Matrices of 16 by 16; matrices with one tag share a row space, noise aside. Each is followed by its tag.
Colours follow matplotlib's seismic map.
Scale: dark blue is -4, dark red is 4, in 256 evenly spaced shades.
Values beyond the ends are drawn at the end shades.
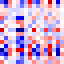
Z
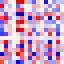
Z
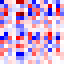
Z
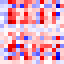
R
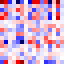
Z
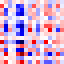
Z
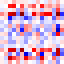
R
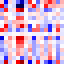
Z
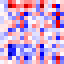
R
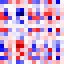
Z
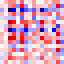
R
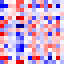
Z
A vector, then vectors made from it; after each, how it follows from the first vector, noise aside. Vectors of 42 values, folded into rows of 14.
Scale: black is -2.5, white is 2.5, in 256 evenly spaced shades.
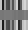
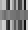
reversed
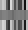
reversed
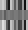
reversed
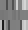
partly zeroed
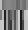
wrapped around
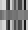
reversed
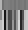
wrapped around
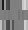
partly zeroed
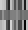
reversed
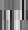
wrapped around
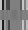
partly zeroed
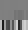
partly zeroed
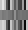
reversed
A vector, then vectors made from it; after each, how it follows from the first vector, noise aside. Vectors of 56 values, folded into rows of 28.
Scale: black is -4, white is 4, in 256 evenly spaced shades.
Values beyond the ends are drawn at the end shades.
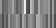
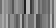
negated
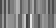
reversed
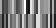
scaled up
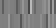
partly zeroed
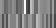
copied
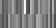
copied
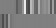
partly zeroed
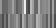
copied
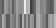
sign-scrambled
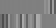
partly zeroed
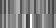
reversed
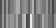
reversed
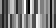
scaled up
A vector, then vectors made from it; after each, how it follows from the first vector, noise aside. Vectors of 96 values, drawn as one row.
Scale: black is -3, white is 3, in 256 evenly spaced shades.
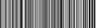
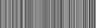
shrunk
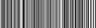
negated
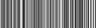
negated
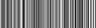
negated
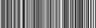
negated
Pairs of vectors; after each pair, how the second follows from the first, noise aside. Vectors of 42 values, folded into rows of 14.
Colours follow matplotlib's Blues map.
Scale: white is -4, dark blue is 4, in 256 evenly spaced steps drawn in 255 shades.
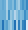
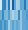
reversed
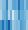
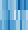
reversed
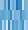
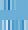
partly zeroed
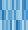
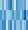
reversed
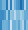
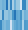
sign-scrambled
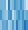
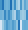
reversed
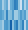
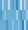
partly zeroed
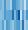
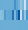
partly zeroed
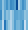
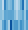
reversed
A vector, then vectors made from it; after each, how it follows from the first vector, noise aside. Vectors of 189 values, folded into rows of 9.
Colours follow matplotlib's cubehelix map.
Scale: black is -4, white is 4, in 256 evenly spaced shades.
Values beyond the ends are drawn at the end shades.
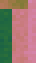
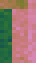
copied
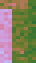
negated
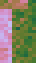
negated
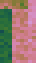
copied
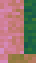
reversed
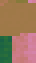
partly zeroed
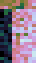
scaled up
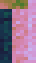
scaled up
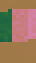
partly zeroed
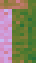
negated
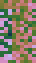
sign-scrambled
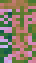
sign-scrambled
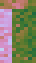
negated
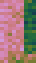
reversed
